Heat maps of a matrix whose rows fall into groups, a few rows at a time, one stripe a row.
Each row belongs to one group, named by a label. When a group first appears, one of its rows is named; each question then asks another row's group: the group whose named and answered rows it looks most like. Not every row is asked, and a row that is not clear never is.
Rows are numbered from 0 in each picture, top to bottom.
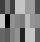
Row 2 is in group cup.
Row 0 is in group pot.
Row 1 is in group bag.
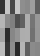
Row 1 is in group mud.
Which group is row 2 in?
bag
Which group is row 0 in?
pot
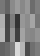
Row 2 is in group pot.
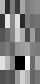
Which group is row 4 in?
mud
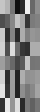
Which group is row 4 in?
mud
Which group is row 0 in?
mud
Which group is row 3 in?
bag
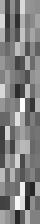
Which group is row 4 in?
mud
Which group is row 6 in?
mud
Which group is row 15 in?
mud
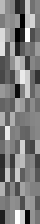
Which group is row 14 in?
cup
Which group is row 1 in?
cup
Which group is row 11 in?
pot
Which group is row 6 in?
mud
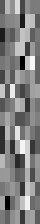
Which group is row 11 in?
mud
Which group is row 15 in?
cup
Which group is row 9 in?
pot
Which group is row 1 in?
cup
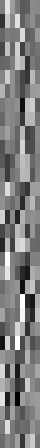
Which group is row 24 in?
pot
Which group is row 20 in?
cup
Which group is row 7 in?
cup
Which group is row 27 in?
mud
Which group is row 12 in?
bag
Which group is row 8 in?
cup
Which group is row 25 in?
mud
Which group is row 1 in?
pot
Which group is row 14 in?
cup
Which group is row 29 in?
bag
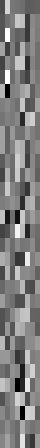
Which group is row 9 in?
bag
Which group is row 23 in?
pot
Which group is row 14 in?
cup
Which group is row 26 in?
cup
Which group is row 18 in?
mud
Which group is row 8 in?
cup
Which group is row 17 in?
pot
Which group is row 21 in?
mud
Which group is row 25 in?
mud
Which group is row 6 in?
bag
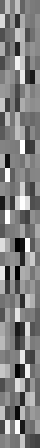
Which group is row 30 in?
pot
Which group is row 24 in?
mud
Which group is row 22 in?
pot
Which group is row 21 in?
cup
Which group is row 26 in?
mud
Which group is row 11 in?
bag
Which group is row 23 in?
mud
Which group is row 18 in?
cup
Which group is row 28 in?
cup
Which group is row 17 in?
mud
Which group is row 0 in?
pot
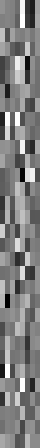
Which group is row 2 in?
bag
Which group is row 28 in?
pot
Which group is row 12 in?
cup
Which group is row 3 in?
mud
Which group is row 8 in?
pot
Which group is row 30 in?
cup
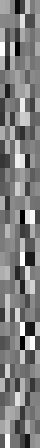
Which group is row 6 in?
bag
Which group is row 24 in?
cup
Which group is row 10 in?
pot
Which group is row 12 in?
pot
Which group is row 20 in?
cup
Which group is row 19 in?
mud
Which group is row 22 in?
pot
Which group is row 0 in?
mud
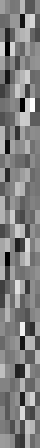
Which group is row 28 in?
cup
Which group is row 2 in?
bag
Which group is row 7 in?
cup
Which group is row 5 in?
bag
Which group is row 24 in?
cup
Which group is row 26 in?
mud
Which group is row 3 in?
bag
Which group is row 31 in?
mud
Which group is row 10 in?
bag
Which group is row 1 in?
cup
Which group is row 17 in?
mud
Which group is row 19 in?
bag
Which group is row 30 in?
cup
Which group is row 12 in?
bag
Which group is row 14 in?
bag
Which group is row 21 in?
pot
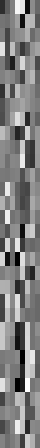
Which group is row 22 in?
pot
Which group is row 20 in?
mud
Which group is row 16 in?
cup
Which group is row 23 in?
mud
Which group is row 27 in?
mud
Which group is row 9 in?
mud
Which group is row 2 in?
bag
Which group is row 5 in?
cup
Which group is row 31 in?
cup
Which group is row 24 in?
mud
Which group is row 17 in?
pot
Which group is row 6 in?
pot
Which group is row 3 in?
bag
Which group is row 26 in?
cup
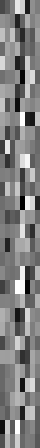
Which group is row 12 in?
cup
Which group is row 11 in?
bag
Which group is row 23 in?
mud
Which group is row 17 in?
bag
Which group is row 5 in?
cup
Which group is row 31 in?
pot
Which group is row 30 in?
pot
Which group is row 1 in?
mud
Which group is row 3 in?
pot
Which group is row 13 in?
pot
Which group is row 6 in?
mud
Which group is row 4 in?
mud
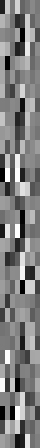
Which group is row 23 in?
cup
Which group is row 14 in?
mud
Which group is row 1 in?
mud
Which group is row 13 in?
bag
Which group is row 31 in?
mud
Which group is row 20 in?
cup
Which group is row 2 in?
cup
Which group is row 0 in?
pot
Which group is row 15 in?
cup
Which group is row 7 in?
cup
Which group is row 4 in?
bag
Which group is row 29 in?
pot
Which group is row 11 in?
pot
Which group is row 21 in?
bag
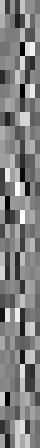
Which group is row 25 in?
cup
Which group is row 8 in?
bag
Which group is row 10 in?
cup
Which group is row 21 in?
pot
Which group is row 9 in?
mud
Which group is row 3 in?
cup
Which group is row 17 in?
cup
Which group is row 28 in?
bag
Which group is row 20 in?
cup
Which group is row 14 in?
bag
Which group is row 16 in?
pot
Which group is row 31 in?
bag
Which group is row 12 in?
pot
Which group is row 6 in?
cup
